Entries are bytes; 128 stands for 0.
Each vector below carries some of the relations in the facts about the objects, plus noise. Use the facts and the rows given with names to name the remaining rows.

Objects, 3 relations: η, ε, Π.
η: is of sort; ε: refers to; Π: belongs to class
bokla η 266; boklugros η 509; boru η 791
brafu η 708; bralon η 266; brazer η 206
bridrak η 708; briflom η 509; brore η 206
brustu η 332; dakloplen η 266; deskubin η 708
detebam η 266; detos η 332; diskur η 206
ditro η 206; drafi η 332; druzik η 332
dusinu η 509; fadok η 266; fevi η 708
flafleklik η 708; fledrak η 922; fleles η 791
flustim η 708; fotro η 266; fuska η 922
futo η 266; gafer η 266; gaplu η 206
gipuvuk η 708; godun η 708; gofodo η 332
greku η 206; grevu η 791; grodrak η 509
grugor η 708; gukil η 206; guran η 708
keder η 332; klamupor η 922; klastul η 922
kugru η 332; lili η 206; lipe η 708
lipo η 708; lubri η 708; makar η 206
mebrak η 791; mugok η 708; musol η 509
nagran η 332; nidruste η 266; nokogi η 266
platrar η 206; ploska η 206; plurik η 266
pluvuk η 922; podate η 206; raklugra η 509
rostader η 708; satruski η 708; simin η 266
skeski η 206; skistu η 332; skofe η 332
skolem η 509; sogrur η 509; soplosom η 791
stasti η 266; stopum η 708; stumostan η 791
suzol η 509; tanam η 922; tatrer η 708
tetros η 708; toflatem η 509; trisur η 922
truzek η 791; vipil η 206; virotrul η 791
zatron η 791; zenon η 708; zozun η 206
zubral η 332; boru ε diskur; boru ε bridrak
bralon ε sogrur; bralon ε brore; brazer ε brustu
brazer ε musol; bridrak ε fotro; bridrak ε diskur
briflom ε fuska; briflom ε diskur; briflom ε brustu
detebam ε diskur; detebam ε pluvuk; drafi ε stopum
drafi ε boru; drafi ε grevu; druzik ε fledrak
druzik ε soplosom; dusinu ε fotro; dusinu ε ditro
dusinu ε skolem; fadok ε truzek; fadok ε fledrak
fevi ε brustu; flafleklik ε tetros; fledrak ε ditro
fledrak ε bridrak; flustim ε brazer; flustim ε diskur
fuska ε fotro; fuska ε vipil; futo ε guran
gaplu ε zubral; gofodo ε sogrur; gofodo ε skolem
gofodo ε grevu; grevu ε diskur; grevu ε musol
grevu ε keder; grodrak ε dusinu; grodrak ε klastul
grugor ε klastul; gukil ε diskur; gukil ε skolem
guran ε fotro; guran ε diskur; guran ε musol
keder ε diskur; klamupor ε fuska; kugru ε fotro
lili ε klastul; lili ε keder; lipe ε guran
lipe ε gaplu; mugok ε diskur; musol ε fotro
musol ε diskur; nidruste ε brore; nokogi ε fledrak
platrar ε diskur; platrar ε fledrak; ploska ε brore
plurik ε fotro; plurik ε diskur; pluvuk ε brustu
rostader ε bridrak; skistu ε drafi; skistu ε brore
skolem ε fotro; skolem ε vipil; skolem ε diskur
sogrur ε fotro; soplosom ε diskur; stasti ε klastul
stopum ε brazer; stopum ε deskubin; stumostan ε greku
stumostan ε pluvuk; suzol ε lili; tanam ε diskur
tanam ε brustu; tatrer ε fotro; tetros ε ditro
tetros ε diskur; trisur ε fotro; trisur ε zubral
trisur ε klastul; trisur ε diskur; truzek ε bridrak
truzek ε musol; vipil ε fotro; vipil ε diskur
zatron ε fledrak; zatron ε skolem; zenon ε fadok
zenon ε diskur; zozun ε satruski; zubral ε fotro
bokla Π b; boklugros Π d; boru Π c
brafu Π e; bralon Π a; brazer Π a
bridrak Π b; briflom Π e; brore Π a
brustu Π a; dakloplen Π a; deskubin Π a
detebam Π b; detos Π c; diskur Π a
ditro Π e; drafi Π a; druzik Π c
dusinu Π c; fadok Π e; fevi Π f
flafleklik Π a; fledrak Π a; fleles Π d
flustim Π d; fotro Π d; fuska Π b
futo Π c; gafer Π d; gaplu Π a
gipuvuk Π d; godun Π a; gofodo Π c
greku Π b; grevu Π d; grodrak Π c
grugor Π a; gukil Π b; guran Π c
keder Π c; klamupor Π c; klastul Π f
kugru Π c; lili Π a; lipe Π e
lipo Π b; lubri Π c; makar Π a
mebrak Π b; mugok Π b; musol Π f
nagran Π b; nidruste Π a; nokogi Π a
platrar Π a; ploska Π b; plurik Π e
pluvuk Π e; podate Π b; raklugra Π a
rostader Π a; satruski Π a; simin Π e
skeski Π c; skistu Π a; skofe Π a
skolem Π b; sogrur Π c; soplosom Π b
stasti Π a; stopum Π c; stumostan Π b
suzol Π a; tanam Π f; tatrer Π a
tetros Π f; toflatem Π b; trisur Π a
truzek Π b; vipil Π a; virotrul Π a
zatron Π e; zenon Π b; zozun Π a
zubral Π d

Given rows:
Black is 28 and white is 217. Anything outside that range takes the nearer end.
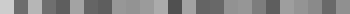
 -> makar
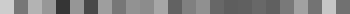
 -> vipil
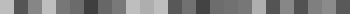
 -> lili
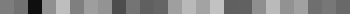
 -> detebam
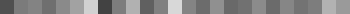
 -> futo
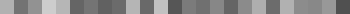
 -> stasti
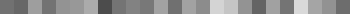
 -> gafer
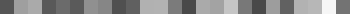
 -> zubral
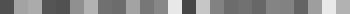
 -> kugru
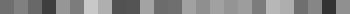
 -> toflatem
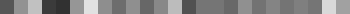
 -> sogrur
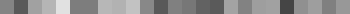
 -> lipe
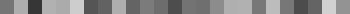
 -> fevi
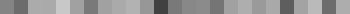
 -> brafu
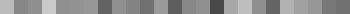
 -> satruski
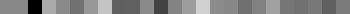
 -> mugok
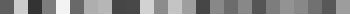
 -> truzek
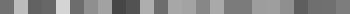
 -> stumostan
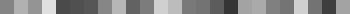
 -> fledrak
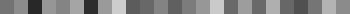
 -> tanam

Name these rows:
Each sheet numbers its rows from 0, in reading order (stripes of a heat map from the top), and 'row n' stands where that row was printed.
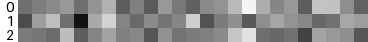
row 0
gipuvuk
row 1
dusinu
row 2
flustim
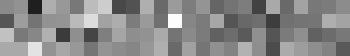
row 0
bridrak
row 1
boru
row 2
platrar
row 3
virotrul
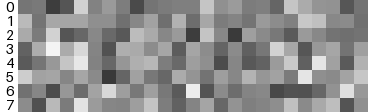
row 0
bokla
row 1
dakloplen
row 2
brore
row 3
zatron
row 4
fadok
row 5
brustu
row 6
guran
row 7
simin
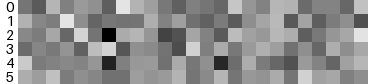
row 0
briflom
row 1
grugor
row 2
pluvuk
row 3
lubri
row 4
brazer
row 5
skofe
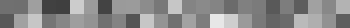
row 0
skeski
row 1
fleles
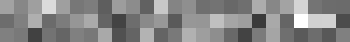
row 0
nokogi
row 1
fotro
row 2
gukil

